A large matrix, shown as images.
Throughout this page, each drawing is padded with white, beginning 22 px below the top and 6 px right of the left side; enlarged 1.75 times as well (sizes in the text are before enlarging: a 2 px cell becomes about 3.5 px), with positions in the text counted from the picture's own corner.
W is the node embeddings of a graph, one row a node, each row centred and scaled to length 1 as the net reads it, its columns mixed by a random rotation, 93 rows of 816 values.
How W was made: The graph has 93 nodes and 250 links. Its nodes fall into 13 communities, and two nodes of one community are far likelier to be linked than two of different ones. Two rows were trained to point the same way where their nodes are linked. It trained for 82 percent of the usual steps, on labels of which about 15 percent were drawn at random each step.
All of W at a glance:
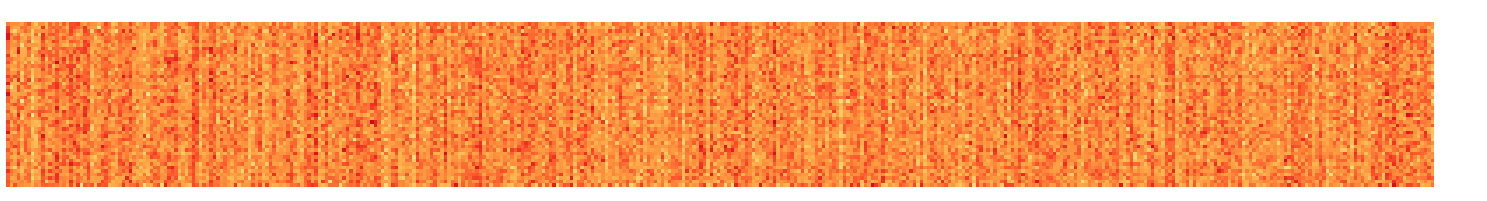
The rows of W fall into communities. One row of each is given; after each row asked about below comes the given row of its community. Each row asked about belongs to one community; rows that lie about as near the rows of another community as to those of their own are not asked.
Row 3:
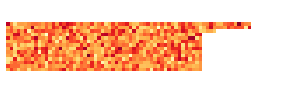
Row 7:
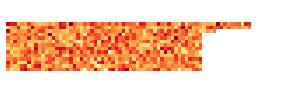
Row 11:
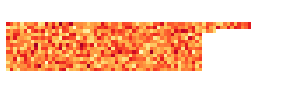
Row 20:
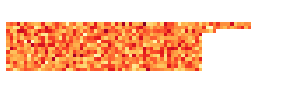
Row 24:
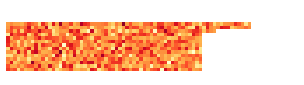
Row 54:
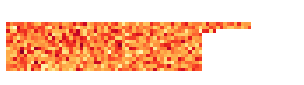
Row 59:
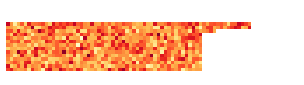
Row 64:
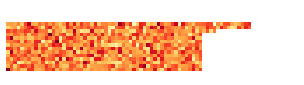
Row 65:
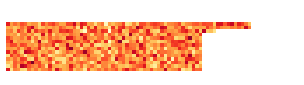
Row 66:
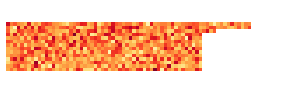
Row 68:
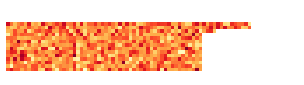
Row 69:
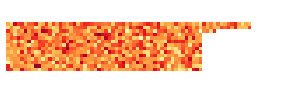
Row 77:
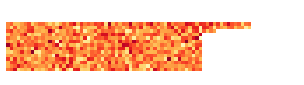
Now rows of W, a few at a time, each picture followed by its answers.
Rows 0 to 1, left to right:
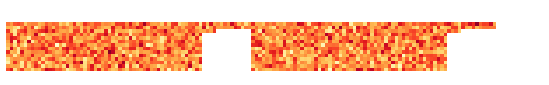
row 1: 59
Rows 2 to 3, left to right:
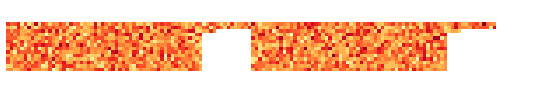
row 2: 11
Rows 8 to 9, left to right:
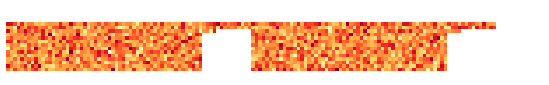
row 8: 3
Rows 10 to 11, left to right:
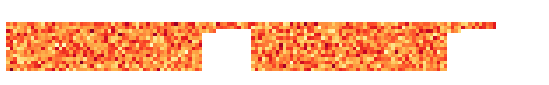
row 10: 69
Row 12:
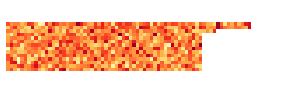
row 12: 20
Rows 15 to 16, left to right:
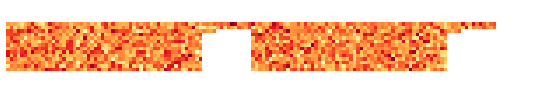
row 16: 69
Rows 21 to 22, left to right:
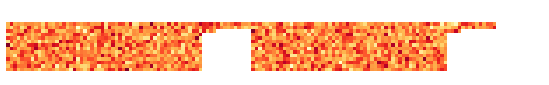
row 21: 68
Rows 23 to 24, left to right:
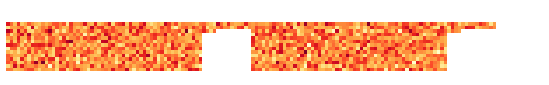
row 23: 20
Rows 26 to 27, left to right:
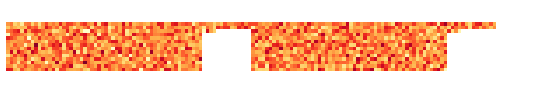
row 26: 24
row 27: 54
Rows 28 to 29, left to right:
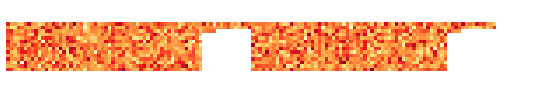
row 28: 77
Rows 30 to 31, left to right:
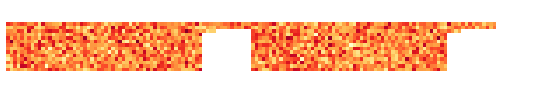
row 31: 64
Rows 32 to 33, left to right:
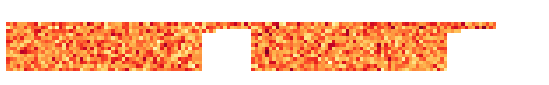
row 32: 54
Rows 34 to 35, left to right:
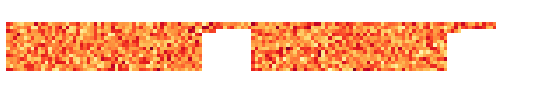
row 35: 7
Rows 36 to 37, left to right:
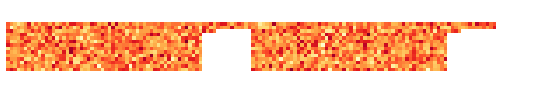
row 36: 77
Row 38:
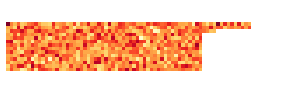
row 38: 65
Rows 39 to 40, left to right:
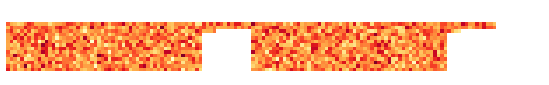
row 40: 65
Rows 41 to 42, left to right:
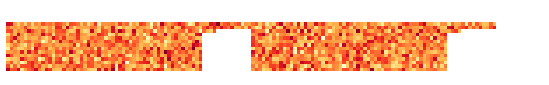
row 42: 11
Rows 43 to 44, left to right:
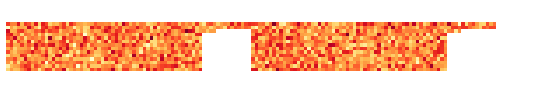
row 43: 11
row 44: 64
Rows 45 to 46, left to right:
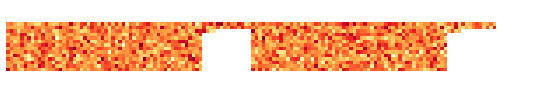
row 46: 7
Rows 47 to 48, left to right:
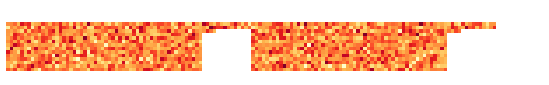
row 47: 68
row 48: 69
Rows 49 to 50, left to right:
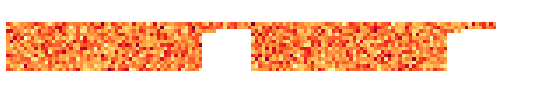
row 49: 59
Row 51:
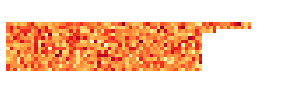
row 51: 3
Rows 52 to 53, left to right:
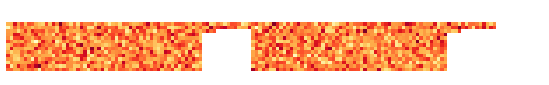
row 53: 64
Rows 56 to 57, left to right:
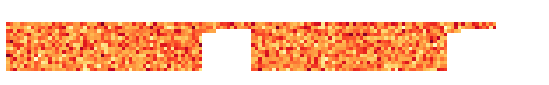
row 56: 59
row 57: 7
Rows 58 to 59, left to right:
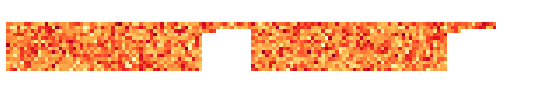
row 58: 77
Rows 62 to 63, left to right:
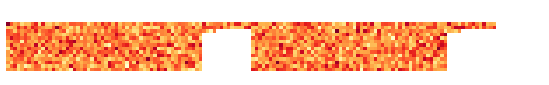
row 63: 64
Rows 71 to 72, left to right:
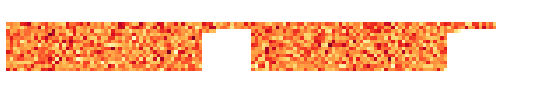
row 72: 54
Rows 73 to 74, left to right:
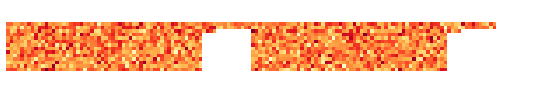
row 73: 66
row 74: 69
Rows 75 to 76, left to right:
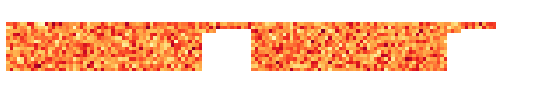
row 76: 24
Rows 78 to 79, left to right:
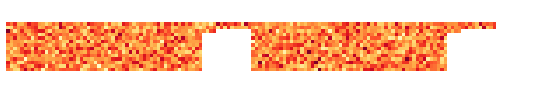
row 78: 69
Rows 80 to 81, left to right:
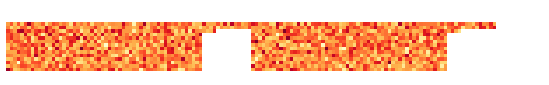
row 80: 64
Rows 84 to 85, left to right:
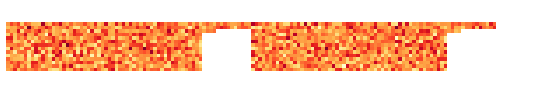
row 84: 24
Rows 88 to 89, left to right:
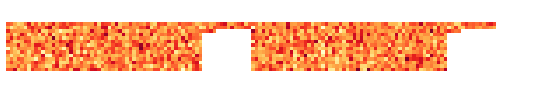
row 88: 24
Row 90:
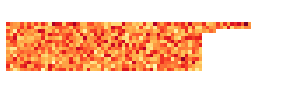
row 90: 59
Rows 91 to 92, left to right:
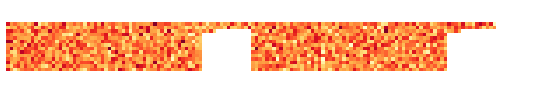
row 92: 68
